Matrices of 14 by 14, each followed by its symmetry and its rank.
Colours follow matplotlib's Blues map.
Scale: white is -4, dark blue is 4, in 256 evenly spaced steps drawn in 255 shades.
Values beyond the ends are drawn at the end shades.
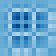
symmetric, rank one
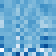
neither, rank two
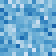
antisymmetric, full rank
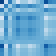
symmetric, rank one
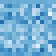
neither, rank three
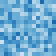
antisymmetric, full rank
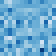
neither, rank three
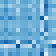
antisymmetric, rank two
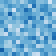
antisymmetric, full rank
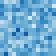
antisymmetric, full rank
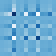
symmetric, rank one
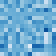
antisymmetric, rank two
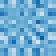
antisymmetric, rank two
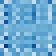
neither, rank two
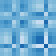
symmetric, rank one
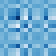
symmetric, rank one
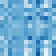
neither, rank two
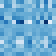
neither, rank two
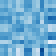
antisymmetric, rank two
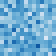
antisymmetric, full rank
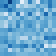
neither, rank three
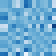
antisymmetric, rank two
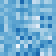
neither, rank three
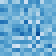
neither, rank three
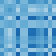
symmetric, rank one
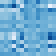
neither, rank two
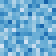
antisymmetric, full rank
